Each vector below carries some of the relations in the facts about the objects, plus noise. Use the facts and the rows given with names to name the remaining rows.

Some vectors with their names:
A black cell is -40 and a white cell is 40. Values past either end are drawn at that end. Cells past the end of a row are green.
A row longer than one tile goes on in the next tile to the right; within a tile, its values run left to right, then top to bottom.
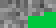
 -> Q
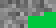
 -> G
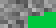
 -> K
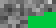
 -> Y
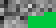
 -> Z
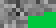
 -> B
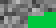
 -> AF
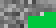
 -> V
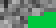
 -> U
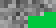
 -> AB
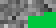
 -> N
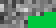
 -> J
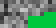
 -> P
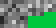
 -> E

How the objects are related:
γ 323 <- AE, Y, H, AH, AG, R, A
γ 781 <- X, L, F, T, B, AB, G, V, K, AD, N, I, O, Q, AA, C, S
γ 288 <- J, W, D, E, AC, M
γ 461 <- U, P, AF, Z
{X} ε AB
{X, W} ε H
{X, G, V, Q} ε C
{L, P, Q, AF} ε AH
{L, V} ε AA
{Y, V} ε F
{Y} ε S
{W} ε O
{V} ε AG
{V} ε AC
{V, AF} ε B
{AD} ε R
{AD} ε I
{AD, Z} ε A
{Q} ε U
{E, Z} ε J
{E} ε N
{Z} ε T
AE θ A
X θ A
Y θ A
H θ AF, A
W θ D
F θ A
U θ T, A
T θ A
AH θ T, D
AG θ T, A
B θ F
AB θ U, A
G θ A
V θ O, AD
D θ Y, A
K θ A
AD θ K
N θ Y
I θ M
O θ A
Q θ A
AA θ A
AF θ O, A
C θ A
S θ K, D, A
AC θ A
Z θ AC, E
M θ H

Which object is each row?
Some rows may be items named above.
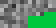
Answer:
W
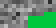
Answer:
L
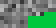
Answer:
D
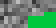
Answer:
AF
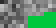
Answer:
M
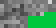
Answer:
H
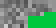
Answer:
S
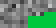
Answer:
D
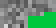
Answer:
S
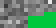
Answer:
AG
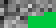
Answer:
Z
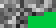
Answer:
A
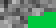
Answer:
U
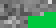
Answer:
AE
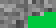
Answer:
O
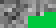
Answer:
I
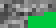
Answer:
R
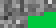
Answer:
AH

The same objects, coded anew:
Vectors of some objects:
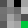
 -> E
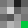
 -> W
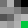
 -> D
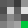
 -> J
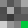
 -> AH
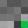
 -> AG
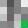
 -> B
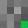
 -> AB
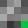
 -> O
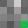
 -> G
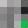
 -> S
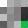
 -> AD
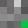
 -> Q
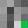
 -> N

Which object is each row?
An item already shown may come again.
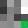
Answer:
Z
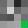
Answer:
W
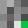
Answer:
N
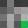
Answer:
AC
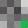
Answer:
R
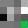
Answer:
M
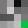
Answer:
W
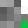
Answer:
P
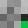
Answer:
I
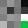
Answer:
Y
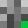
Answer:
V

